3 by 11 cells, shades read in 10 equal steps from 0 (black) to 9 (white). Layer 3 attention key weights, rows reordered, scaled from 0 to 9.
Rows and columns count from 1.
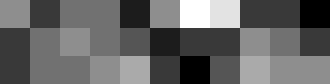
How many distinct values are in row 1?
7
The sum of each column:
9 10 13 13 10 8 11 13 13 11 7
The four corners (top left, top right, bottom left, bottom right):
5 0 2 5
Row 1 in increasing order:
0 1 2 2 2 4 4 5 5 8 9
